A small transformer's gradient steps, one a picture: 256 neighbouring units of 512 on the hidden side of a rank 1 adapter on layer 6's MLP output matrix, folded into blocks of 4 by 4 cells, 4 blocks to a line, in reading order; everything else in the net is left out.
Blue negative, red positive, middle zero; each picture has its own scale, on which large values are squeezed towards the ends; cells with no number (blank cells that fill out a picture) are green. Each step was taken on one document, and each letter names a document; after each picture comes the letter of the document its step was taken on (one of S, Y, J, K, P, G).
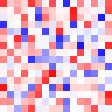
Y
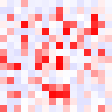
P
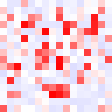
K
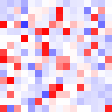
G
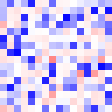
Y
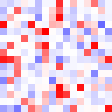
G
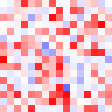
P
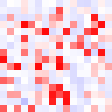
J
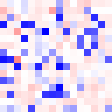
G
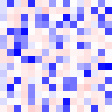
Y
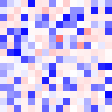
Y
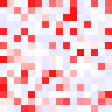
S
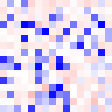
J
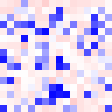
J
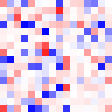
G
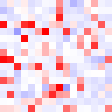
G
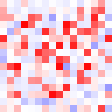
K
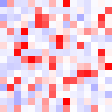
Y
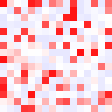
S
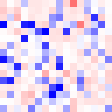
G
